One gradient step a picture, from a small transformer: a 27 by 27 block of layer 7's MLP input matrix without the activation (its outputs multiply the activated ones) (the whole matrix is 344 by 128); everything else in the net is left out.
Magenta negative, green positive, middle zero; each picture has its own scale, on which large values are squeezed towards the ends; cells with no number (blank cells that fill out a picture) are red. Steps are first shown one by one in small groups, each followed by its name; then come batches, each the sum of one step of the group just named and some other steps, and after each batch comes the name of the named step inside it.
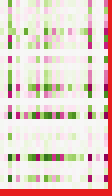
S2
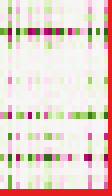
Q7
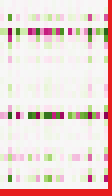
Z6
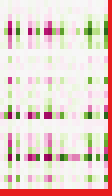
Q7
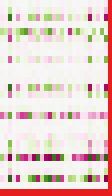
Z6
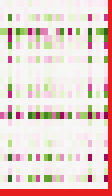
Z6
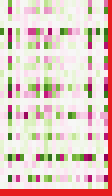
S2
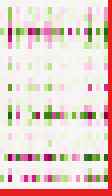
Z6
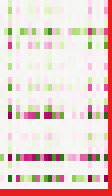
Q7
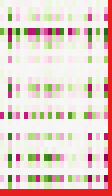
Q7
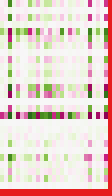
S2
